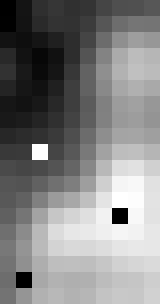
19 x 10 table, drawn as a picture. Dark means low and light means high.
The field climbs toward the bottom right. On average the colour sits 50% of the way up the scale. Three lone cells stand out: one far higher and two far lower than their neighbours. No row or column stands out. The histogram is flat. The bottom left is the roughest part.
